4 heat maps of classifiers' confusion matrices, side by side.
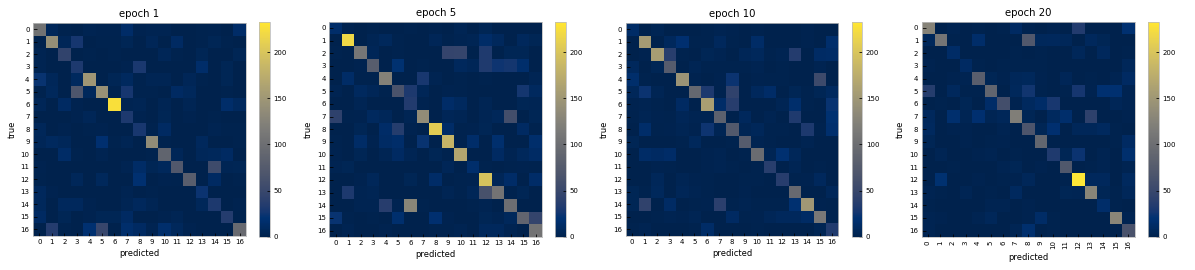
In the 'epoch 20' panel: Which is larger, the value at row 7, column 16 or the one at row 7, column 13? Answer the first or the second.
the second
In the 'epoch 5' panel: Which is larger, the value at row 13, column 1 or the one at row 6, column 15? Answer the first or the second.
the first
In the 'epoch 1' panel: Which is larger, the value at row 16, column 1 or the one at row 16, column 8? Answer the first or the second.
the first
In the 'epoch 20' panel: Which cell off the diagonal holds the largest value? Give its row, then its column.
1, 8
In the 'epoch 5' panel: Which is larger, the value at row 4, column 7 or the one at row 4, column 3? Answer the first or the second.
the first
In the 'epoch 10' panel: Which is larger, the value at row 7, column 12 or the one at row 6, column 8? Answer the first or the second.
the second
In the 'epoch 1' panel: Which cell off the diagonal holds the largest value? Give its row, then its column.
5, 3
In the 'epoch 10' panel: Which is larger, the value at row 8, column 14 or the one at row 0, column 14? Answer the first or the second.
the first
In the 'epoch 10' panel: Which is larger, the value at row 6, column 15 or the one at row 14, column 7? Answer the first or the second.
the second
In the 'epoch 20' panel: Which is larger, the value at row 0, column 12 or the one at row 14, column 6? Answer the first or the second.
the first
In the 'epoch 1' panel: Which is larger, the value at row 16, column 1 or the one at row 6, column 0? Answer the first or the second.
the first
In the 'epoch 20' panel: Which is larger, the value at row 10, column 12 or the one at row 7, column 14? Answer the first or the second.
the first
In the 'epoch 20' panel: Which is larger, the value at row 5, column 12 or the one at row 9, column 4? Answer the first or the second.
the first
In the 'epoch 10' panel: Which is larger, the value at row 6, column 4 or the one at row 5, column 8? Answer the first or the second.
the second
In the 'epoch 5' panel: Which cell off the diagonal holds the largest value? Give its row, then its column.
14, 6
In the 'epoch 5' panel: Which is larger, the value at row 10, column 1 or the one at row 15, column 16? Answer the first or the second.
the second
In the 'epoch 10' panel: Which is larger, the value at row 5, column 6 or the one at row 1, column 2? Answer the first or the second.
the first
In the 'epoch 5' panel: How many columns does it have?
17
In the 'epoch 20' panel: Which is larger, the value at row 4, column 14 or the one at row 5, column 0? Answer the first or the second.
the second
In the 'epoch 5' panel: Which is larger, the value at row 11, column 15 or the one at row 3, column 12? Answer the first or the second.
the second
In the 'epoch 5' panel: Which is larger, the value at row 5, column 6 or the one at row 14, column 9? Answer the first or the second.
the first
